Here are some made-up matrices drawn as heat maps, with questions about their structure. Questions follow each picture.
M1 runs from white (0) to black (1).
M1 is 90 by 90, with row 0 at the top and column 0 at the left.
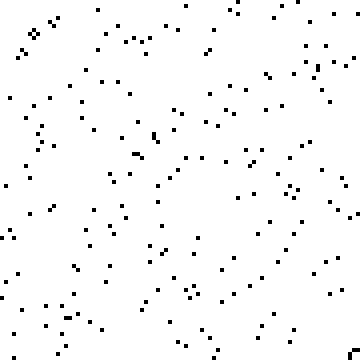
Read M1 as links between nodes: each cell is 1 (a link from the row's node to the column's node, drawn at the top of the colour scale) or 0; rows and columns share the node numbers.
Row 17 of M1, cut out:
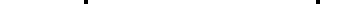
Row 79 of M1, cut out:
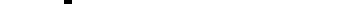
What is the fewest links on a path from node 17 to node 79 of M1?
1
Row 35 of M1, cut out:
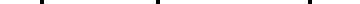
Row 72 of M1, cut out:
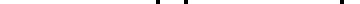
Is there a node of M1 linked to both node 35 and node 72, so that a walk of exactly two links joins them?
yes
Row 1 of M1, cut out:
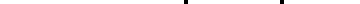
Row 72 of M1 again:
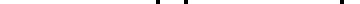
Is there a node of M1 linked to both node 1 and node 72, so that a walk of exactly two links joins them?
yes
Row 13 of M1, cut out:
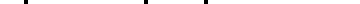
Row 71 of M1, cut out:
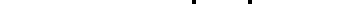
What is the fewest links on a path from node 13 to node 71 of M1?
4
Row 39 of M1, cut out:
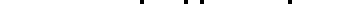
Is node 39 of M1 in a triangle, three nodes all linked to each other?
yes
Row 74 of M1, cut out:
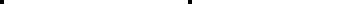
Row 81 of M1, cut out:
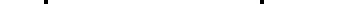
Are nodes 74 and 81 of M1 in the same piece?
yes
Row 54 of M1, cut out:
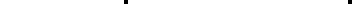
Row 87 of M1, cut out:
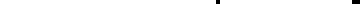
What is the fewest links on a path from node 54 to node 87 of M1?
1
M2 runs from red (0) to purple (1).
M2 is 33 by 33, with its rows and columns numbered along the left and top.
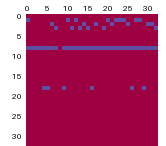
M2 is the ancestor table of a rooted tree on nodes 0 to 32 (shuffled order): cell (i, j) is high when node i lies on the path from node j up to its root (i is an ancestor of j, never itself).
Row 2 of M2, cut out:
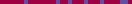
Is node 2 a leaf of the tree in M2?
no
